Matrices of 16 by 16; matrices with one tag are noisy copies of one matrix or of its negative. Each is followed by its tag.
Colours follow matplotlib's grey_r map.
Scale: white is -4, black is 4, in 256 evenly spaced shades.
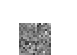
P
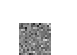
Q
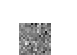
P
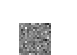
Q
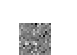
P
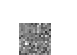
P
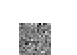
P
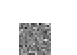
Q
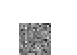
Q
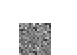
Q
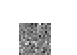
P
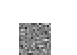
Q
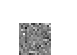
Q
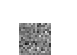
P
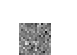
P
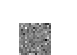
Q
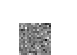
Q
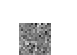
P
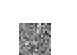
P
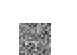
P
